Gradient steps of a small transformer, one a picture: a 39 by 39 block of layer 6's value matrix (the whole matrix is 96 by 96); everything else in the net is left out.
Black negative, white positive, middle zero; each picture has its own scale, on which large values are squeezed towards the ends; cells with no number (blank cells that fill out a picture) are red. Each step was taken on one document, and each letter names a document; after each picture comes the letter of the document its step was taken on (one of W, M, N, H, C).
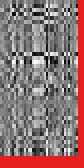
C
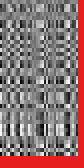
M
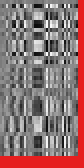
C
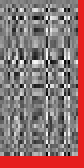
C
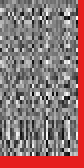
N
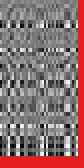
M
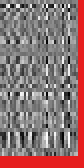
N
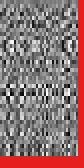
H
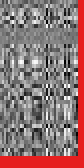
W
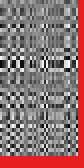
M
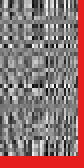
C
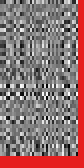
H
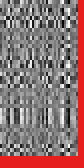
N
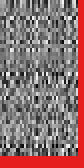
H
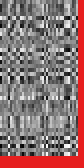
M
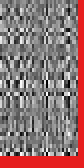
N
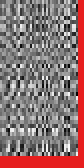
H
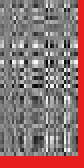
C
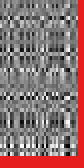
H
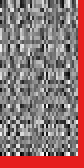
M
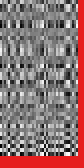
M
